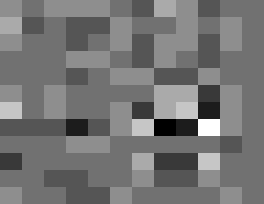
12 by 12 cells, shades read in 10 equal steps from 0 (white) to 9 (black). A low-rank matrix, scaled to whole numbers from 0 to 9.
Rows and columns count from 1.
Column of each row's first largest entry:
7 2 4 7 4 10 10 8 11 1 3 4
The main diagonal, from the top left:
4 6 5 4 5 5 7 9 5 2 5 5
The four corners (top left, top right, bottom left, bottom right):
4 5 4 5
